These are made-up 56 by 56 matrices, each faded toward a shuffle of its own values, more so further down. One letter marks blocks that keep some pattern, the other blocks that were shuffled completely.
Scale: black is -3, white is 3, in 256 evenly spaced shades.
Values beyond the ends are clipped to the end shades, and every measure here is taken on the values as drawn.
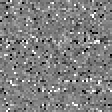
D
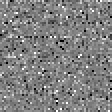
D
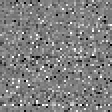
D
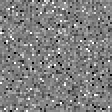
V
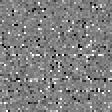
D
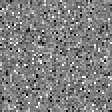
V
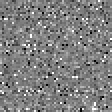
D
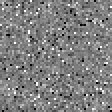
V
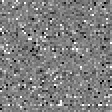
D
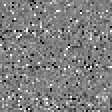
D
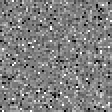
V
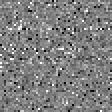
D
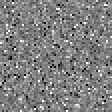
V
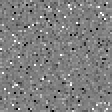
V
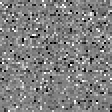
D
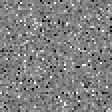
V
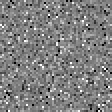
V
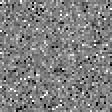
V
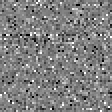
D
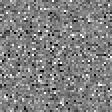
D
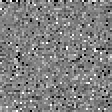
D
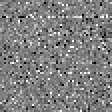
D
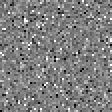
V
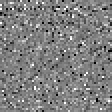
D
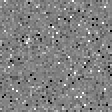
V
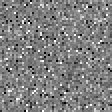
V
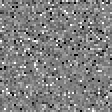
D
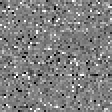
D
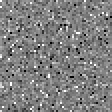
V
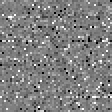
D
